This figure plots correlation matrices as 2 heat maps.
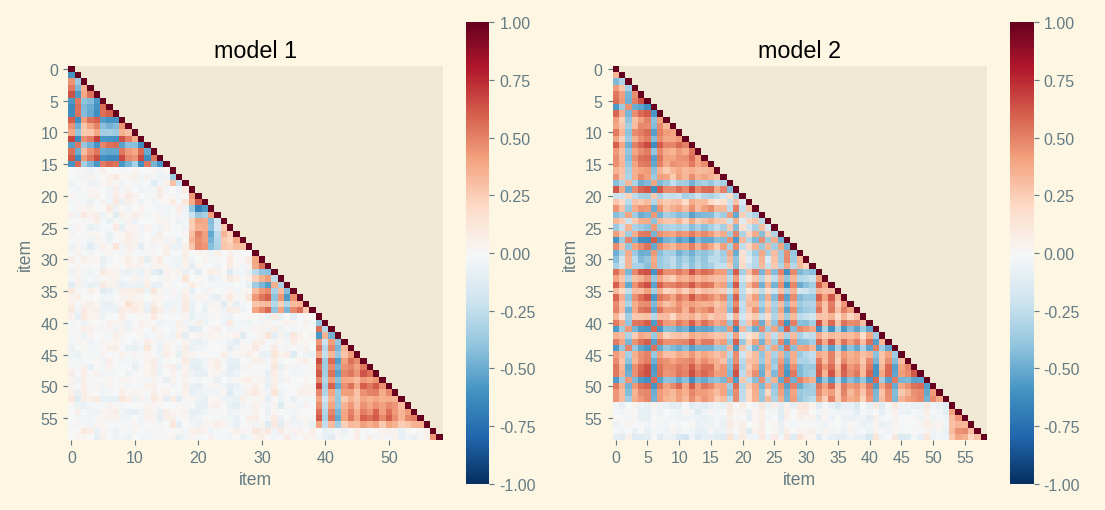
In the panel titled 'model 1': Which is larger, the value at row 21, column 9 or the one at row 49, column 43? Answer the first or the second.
the second
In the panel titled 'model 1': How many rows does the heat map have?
59
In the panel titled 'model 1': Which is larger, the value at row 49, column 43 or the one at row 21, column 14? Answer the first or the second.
the first
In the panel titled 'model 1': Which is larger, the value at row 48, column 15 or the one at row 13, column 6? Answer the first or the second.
the first
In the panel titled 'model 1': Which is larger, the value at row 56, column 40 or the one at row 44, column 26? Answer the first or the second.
the second
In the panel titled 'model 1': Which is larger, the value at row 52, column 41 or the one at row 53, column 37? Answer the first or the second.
the first
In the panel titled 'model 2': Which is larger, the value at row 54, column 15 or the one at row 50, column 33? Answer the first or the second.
the second
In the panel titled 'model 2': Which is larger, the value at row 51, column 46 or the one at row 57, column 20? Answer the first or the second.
the first
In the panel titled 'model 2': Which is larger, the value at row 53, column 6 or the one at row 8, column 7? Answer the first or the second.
the second
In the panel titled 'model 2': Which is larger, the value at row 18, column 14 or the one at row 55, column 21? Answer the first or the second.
the second
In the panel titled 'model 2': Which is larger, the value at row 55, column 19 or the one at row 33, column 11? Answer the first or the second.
the second
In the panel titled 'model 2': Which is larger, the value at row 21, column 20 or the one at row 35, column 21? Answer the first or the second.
the second
